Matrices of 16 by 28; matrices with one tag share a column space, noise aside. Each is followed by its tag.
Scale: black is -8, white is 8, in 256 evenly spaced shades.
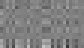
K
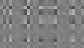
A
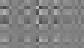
A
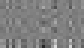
K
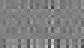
K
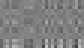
K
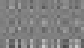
K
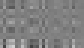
K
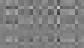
A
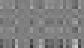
K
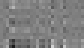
K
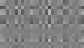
A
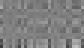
K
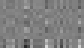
K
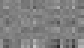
K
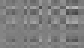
A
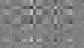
A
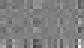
K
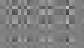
A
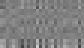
K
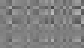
A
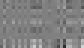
K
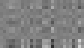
K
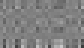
K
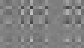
A
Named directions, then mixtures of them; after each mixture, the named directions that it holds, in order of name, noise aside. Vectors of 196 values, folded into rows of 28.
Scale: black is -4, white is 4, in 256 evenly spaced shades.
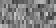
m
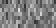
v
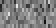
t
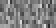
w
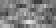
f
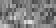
f, m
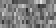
f, m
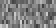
m, w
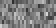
m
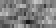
f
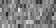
f, v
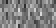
v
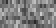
f, v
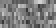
f, m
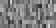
m, w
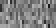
t, w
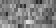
f, v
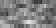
f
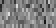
t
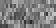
f, m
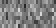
v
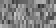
m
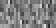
w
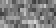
f, v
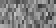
m, v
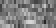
f, t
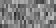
m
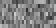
m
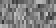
m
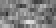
f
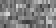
f, t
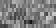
f, m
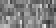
f, w
